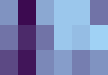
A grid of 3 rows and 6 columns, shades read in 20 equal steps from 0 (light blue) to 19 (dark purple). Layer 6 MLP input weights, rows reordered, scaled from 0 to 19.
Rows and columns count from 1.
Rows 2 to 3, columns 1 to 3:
9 16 9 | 13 18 7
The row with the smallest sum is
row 2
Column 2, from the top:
19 16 18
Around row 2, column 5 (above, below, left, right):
1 8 1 0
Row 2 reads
9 16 9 1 2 0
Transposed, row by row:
6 9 13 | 19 16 18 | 4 9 7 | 1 1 5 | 1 2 8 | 9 0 6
